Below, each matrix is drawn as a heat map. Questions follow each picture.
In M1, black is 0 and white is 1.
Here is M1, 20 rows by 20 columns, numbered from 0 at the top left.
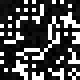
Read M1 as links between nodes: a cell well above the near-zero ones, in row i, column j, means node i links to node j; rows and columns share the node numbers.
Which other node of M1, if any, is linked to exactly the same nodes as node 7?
node 11
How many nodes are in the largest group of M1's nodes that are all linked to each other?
3
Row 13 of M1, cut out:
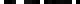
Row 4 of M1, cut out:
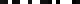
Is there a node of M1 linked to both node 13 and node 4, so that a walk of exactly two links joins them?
yes
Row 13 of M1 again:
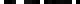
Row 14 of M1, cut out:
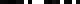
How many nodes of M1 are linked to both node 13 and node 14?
2
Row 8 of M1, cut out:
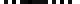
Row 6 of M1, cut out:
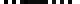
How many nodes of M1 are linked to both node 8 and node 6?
8
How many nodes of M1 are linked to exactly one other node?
2
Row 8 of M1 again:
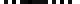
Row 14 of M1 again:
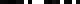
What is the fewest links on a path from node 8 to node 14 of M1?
1
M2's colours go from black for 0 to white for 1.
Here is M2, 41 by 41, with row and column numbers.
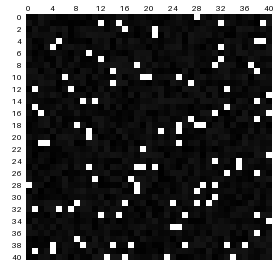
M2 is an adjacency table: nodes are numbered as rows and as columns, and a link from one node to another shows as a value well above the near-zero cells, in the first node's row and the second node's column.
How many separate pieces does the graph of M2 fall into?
2
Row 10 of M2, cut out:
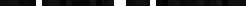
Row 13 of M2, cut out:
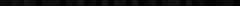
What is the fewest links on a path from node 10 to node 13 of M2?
6
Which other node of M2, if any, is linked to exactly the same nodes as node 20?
node 6
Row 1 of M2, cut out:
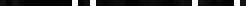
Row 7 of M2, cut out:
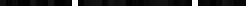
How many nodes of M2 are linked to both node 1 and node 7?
2
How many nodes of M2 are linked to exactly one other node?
11
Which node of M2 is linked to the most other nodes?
node 38
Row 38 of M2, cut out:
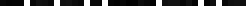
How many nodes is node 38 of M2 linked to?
7
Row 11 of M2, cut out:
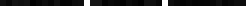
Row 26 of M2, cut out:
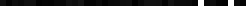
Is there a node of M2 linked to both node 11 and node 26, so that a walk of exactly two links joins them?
no
